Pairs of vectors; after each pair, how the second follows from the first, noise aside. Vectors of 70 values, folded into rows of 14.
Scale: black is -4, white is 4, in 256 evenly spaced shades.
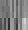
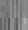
shrunk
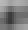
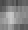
negated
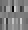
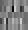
copied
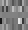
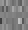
shrunk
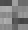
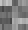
negated
